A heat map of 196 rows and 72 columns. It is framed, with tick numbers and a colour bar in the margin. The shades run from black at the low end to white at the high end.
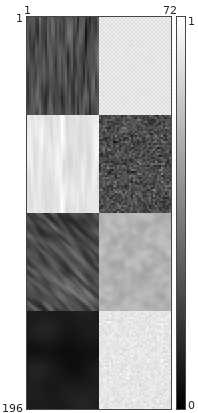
It is made of 4 by 2 panels. Panel 1,1: low, streaked downward. Panel 1,2: very high, checkered, faint in contrast. Panel 2,1: very high, streaked downward, faint in contrast. Panel 2,2: low, fine-grained. Panel 3,1: low, slanting down to the right. Panel 3,2: high, blotchy, faint in contrast. Panel 4,1: very low, smooth, faint in contrast. Panel 4,2: very high, fine-grained, faint in contrast.
